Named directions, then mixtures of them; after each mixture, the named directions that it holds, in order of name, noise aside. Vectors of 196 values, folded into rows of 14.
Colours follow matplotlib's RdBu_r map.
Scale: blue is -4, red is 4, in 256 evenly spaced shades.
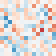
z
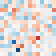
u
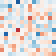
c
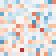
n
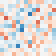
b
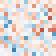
z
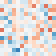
u, z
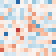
c, n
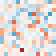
b, n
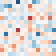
c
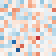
u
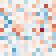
n, z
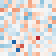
u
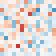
b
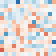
c, n
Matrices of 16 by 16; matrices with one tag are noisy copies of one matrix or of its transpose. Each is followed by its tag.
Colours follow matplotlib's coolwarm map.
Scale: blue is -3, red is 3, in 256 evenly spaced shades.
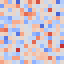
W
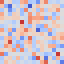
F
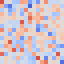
F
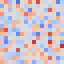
W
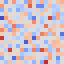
W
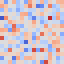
W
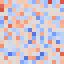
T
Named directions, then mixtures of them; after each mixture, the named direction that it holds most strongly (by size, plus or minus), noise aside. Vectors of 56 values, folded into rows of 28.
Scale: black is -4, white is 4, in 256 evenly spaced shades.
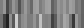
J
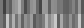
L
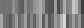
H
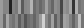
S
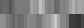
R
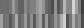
H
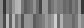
L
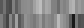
R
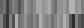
J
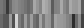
J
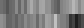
R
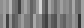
L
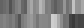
R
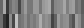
J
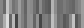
J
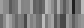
H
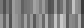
H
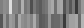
S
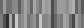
J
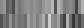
H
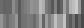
H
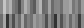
L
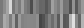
S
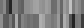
J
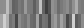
J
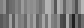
H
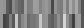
J
